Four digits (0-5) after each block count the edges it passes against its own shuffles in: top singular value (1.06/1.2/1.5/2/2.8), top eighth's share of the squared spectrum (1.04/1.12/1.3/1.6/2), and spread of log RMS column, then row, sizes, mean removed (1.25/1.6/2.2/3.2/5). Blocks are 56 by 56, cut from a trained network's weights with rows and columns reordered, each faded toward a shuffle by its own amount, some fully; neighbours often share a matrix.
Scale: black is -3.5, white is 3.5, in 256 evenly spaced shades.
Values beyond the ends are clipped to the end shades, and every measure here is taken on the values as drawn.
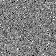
0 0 0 0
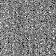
1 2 0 1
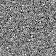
0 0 0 0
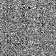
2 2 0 1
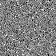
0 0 0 0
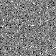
2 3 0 1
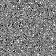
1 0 0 0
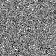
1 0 0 0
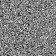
0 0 0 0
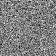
0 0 0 0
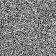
0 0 0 0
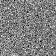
1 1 1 0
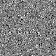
2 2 0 1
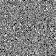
2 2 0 1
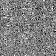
1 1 0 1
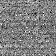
2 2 0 0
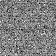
1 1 0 0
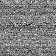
3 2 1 1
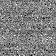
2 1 0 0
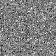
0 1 0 0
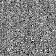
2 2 0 1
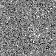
0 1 0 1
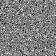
1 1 0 0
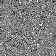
1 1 0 0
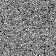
1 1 0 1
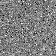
1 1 0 0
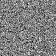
0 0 0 0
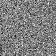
1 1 0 0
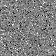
0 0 0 0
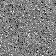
1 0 0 0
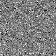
2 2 1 1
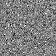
2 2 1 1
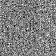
1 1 0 1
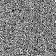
1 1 0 0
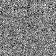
1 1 1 1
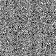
1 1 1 1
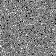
0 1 0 0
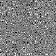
3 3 2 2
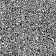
1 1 0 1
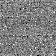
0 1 0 1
